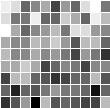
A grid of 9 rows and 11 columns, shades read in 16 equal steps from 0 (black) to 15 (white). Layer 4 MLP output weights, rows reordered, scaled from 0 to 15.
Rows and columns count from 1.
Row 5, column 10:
7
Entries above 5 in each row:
10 11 11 10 9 9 6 8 4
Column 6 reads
4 6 11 12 9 6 3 9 5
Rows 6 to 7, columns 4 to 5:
10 4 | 6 5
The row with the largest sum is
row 3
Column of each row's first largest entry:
10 4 1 6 1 3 2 6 5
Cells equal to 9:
8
